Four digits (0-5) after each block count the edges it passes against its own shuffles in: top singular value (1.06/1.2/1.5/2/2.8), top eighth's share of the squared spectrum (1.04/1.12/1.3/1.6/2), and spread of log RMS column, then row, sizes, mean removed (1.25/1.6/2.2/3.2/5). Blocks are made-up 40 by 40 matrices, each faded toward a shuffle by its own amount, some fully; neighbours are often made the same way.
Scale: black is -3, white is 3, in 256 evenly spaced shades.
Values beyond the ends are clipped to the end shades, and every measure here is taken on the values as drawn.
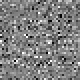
3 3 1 2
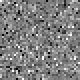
2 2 0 0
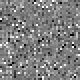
1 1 0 0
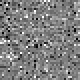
3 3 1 1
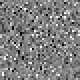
1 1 0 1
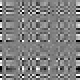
5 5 4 4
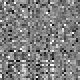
4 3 2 1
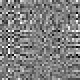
4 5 3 2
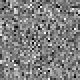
3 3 1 1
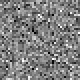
0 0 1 0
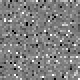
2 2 0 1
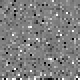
3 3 0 1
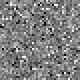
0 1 0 0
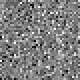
0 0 0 0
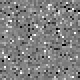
0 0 0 0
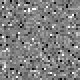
0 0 0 0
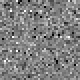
0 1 0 2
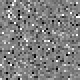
0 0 0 0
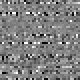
2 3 0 4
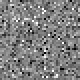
1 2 0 0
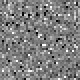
2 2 1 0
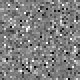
1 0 0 0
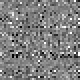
3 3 2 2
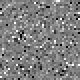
0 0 0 0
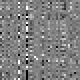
4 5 3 2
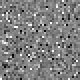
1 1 0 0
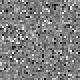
0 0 0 0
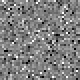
1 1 0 0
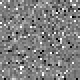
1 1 0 0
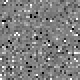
2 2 0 1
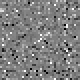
2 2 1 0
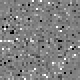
2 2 0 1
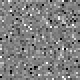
1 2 0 0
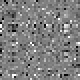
3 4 1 2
